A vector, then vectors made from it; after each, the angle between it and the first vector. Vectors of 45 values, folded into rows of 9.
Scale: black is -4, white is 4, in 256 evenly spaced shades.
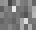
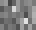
nearly parallel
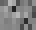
nearly opposite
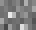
orthogonal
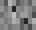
nearly opposite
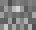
partly aligned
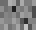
nearly opposite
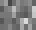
nearly parallel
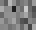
nearly opposite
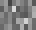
nearly parallel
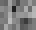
partly opposed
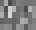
partly aligned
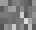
partly aligned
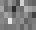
partly opposed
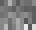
partly opposed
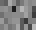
nearly opposite
